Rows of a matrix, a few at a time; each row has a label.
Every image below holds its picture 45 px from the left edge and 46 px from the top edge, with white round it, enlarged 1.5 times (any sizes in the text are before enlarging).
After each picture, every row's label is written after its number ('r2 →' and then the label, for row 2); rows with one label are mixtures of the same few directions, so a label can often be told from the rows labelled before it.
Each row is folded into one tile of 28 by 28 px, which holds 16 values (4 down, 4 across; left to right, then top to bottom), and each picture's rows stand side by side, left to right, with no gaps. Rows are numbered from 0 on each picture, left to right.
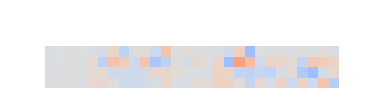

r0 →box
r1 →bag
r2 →bag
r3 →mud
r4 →bag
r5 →box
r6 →box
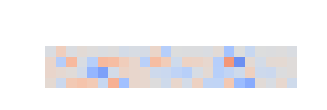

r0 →mud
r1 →box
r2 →bag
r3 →box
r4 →mud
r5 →box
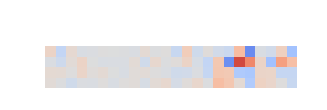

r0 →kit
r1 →box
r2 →mud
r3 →kit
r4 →bag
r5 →bag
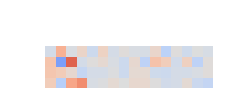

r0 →mud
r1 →kit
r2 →bag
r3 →mud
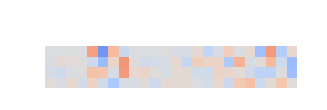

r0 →box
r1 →kit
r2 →box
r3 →bag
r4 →mud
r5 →kit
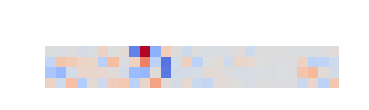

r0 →box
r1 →mud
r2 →kit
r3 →mud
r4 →bag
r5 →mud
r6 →box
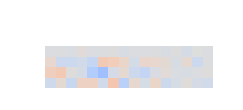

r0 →box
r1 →box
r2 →box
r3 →mud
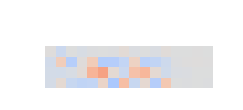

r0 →mud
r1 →box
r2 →box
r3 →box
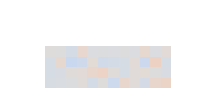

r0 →bag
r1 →box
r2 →mud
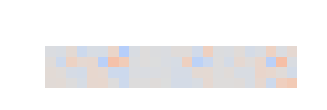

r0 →bag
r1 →bag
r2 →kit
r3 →bag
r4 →bag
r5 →mud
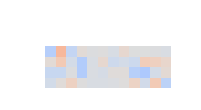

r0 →kit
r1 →bag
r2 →box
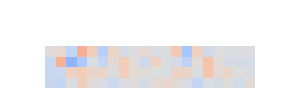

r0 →bag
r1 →kit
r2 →mud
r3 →kit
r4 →box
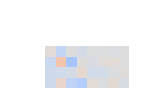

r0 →mud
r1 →box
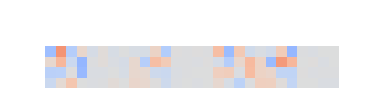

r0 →kit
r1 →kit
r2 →bag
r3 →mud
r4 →kit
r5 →bag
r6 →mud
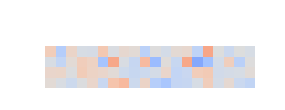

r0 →kit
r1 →mud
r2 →mud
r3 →bag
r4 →mud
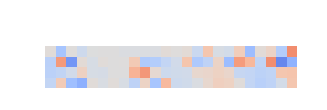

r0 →mud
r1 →box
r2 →box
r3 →bag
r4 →bag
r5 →bag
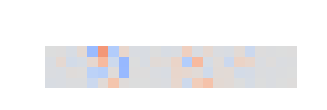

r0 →bag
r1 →kit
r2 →bag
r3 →mud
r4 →bag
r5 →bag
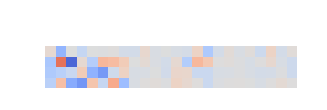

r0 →mud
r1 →box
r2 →kit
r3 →bag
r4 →kit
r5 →kit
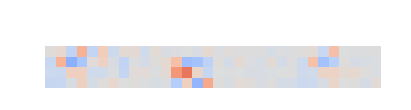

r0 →bag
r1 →kit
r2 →kit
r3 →box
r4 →mud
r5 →mud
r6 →bag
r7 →box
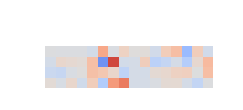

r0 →box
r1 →mud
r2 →bag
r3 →kit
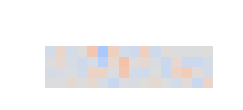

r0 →kit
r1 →kit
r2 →kit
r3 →box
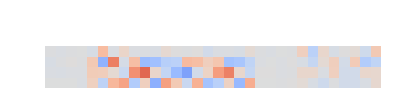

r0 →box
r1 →mud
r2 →box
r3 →box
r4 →box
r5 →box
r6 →kit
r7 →bag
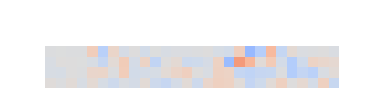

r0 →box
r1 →kit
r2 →mud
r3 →box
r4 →bag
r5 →kit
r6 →box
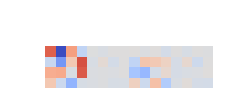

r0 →kit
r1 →mud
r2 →box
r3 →mud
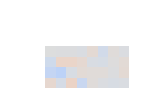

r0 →box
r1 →kit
